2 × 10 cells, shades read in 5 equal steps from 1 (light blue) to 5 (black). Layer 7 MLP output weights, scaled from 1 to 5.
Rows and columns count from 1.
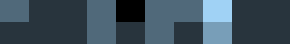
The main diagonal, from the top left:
3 4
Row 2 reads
4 4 4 3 4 3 4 2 4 4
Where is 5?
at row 1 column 5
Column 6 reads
3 3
